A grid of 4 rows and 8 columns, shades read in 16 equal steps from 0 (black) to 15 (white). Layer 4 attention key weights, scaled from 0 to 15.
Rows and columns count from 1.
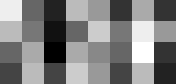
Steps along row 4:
up down up down down up down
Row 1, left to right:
14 6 2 11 9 3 10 3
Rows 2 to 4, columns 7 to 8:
14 9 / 15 3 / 11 2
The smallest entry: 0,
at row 3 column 3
